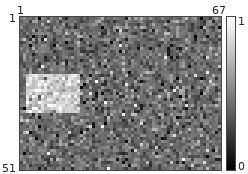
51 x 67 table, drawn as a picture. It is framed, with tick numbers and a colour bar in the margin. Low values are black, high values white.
Odd patch: higher, in the middle left. Ninth with the highest average: middle left. Stripes: none.
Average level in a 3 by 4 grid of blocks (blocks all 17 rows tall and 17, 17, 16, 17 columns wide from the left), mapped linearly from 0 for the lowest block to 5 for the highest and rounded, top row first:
0000 | 5100 | 0000
